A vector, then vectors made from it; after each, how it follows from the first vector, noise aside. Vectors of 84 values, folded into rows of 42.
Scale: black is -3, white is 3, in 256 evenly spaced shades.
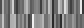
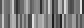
copied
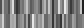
copied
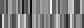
reversed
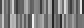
copied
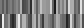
reversed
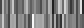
copied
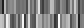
wrapped around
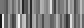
reversed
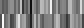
reversed
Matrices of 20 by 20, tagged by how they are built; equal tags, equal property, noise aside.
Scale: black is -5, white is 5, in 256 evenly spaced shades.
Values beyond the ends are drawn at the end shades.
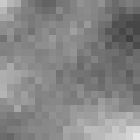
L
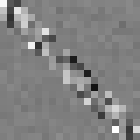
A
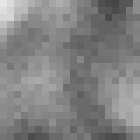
L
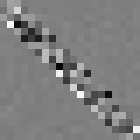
A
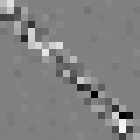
A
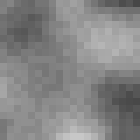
L
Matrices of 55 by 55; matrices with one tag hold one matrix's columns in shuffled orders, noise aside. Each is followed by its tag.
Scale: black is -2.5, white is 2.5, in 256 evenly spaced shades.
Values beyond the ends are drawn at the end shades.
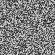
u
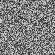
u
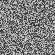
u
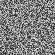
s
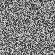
u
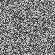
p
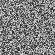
s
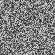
u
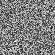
s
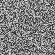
p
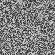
u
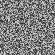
u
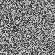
u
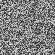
s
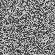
p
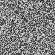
u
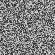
u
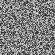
s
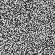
u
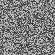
p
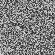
s
